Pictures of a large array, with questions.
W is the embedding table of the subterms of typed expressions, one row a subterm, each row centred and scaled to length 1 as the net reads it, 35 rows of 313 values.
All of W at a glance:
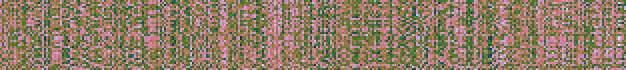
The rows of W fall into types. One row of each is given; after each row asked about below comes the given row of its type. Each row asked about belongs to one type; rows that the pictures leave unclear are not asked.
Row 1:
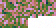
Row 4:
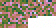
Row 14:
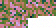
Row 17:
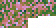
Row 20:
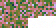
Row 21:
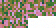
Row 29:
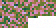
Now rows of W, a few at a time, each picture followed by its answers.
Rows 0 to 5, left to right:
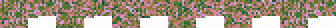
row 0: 21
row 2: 29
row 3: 20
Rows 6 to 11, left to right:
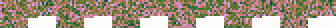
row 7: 4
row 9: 14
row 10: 1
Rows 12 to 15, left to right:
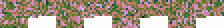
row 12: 1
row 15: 21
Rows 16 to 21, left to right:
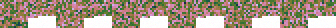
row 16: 29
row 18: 21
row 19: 21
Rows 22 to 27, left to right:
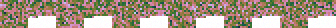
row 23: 14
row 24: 20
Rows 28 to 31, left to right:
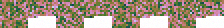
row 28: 20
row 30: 1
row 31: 20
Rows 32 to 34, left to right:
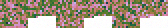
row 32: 14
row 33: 17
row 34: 4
